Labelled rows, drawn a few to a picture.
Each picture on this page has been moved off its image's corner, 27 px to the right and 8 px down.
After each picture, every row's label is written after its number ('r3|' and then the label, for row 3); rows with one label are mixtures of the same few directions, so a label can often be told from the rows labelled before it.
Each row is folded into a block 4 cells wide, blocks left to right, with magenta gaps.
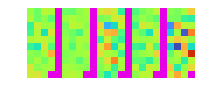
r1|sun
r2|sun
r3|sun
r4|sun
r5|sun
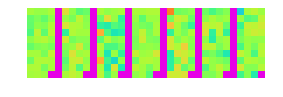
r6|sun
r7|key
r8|key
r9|sun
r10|key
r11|sun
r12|key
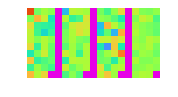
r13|key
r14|key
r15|sun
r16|key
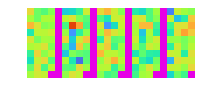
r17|key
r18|sun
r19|sun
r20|sun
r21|key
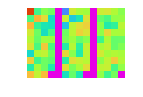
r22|key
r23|key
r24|sun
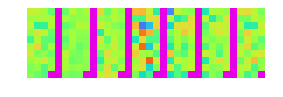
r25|sun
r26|key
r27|key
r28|sun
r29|key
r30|key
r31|sun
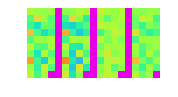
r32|key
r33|key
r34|key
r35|key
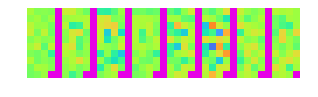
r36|sun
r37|sun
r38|sun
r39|sun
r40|sun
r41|sun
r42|key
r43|sun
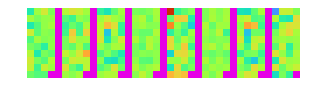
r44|key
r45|sun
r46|sun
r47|sun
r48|key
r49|sun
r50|sun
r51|key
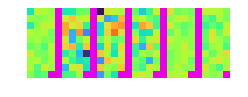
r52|key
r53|sun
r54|key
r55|sun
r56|key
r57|sun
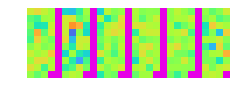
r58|sun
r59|sun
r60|key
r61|key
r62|sun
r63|sun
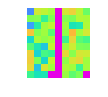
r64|key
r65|sun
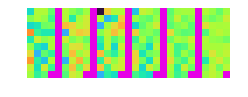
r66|key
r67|key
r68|key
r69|key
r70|key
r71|key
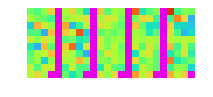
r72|sun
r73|sun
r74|key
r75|key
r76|key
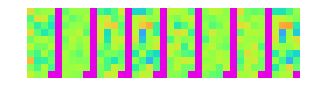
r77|key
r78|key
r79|sun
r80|sun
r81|sun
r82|sun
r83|key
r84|sun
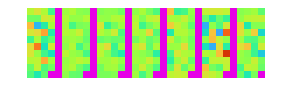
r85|sun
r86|sun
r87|sun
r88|sun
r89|key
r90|sun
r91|sun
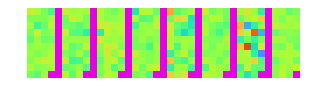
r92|sun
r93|key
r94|key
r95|key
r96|key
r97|key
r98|sun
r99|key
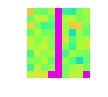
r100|key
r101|sun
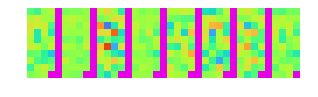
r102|sun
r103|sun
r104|sun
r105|sun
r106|sun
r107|sun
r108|sun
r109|sun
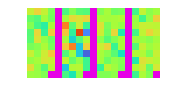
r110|sun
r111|sun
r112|sun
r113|key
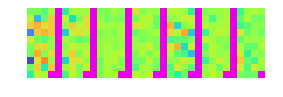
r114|key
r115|key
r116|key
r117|key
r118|sun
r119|key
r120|key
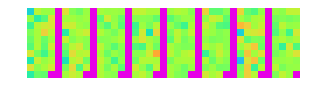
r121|key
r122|key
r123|key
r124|sun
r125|sun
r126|key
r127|key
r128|sun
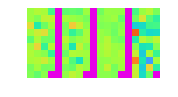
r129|sun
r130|sun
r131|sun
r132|key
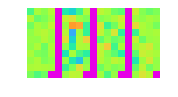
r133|key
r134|sun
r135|sun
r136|key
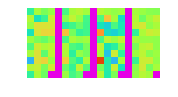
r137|key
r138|key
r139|key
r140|key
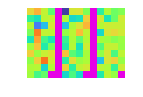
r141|sun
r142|key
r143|key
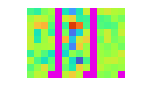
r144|sun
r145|sun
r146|sun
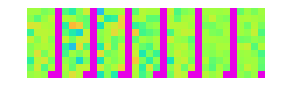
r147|key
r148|sun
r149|key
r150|key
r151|key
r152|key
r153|sun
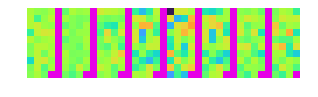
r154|key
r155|key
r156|sun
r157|sun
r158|key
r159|sun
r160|sun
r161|sun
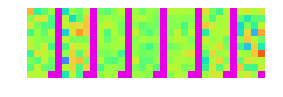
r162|key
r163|key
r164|sun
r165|key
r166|sun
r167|key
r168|sun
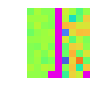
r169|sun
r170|key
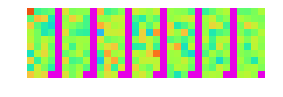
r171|key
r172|key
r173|key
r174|sun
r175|sun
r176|sun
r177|sun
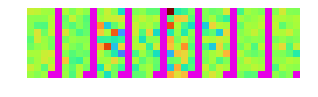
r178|sun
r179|key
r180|sun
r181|sun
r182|key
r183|sun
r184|key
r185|sun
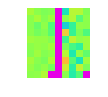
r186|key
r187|key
